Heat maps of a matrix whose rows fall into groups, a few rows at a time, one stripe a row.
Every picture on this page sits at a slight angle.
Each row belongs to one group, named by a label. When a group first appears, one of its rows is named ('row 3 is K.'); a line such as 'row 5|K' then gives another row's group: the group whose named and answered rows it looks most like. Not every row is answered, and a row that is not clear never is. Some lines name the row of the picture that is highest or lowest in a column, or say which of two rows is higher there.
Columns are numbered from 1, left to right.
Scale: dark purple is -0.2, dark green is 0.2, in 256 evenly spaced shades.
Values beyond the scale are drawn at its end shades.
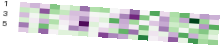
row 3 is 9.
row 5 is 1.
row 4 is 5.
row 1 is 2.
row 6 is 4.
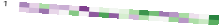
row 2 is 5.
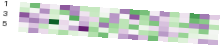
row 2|5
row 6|2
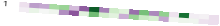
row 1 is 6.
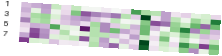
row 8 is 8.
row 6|6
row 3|9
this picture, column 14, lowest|3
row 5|6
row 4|8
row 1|4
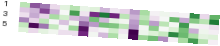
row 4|1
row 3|6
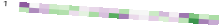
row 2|6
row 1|4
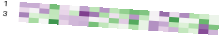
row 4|9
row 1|4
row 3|9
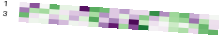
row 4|8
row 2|8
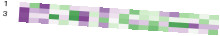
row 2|4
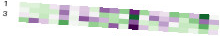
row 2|9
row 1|8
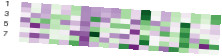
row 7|6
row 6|8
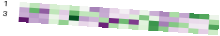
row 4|4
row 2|4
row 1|5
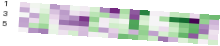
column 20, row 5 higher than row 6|No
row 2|8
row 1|8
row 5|8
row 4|9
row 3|9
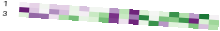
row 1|8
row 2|8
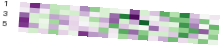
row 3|8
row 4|9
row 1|6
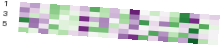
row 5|2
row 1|2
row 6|5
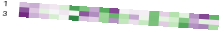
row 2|1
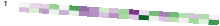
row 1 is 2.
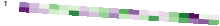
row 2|2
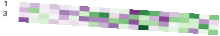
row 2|9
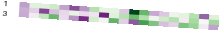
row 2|4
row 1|9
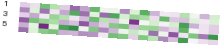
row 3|2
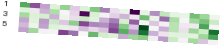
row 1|6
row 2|5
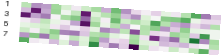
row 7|4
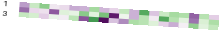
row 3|4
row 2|8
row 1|8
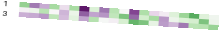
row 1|6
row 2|1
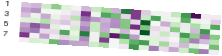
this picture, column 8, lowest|3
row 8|9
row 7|4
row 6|2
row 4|8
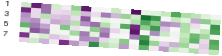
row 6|6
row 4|1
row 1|6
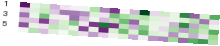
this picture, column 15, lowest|6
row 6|5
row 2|9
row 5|4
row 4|5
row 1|8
